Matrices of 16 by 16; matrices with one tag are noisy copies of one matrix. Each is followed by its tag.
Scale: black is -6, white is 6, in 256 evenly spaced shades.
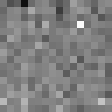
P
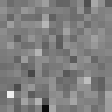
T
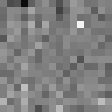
P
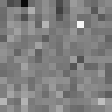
P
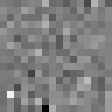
T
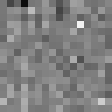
P
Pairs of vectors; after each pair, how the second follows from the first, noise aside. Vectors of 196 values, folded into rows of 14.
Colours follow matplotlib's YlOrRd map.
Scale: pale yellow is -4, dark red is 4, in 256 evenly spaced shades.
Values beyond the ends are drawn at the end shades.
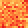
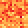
shuffled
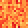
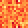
copied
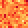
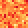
copied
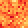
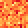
shuffled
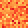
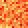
shuffled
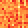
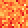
shuffled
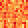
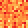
copied
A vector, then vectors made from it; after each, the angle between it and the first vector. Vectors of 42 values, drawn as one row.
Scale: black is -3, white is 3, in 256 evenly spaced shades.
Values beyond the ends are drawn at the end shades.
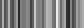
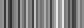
partly aligned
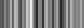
orthogonal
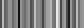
nearly parallel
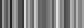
partly aligned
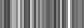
partly opposed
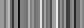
partly aligned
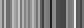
partly opposed
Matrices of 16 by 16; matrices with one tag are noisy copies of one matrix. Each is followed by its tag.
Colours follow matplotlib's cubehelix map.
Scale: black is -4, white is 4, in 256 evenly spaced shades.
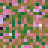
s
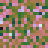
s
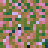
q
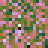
q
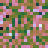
s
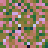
q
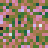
s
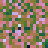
q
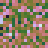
s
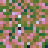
q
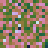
q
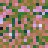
s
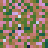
q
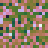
s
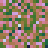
q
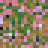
s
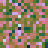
q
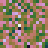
q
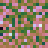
s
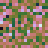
s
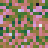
s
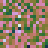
q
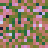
s
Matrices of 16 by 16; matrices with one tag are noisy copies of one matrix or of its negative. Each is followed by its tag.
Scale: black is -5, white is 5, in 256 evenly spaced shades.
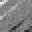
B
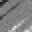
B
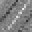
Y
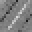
Y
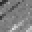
B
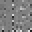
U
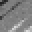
B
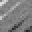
B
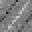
Y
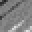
B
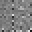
U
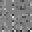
U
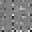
U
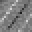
Y
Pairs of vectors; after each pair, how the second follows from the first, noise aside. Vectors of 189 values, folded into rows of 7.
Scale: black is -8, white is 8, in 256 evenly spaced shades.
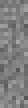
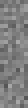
copied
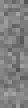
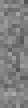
copied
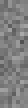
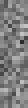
scaled up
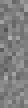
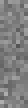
shuffled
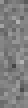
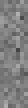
shuffled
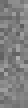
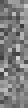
scaled up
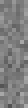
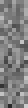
scaled up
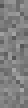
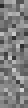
scaled up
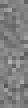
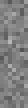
shuffled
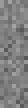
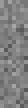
copied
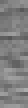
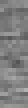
copied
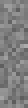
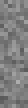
shuffled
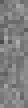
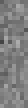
copied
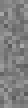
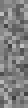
scaled up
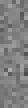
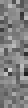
scaled up
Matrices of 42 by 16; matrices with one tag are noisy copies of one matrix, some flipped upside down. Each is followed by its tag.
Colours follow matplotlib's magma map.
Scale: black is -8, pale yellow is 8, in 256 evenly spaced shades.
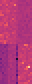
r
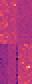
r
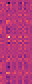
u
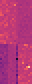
r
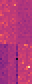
r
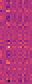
u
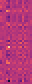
u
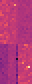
r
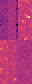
r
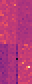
r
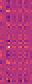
u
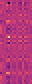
u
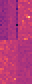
r
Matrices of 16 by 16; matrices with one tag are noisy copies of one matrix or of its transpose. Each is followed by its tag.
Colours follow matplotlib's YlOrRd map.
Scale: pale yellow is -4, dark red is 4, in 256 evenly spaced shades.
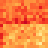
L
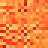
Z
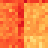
L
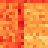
L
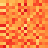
Z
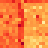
L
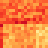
L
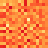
Z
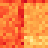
L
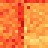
L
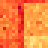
L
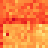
L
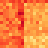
L
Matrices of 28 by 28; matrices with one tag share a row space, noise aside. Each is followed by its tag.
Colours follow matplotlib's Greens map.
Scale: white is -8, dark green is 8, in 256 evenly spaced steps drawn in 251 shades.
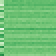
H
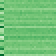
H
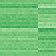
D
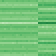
D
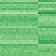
D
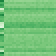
H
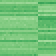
D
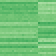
D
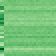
H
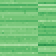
D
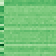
H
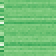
H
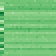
H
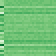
H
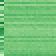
H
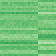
D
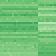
D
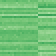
D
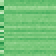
H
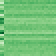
H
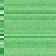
H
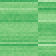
D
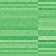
D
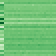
H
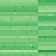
D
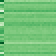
H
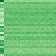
H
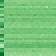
H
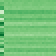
H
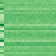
H
